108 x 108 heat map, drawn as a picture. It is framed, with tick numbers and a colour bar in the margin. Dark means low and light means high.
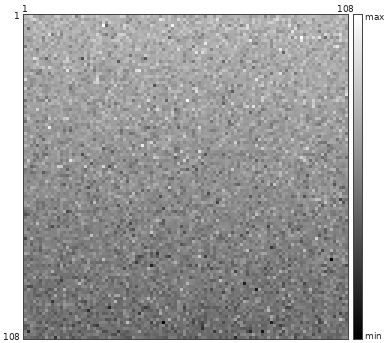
Histogram: bell-shaped. Grain: fine. Odd rows or columns: none. Stripes: none. Slope: up to the top.
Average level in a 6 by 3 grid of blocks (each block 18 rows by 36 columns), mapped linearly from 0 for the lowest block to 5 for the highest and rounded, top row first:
5 5 5 | 4 4 4 | 3 3 3 | 2 2 2 | 1 1 1 | 0 0 0
